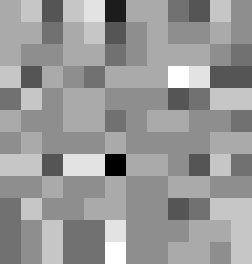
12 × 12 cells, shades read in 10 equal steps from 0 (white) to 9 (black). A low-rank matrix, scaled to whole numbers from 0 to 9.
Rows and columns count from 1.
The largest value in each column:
5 6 6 5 5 9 4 4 6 6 6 6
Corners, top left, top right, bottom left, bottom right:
3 4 5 2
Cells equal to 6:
10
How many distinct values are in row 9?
2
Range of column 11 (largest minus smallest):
4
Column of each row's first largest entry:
6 6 6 2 9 6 1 6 1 9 1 1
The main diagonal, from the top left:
3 3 4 4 3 5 4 3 3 5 3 2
